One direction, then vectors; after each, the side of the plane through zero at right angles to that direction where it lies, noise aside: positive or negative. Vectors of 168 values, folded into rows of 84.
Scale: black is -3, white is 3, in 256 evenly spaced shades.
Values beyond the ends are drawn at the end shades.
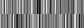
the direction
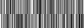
positive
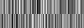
positive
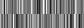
positive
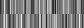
negative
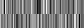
positive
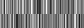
positive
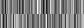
negative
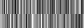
positive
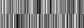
positive
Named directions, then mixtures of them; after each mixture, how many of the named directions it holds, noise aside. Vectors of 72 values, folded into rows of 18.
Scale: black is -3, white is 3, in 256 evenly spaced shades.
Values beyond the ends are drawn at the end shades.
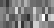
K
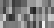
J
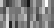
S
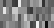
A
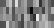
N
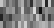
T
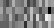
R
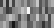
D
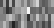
one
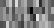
one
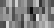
one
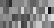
two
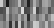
three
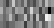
one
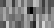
three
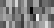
one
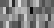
three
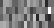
one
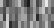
one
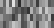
two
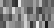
two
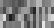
one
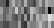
two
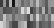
two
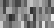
one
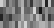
one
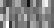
one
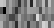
three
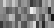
three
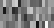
one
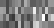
one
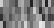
one
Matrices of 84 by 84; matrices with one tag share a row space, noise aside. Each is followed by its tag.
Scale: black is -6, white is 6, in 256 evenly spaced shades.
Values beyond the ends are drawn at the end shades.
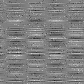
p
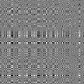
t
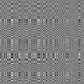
t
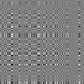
t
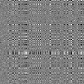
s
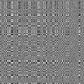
t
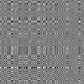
t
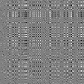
s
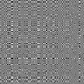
t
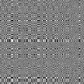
t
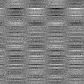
p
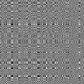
t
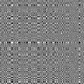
t
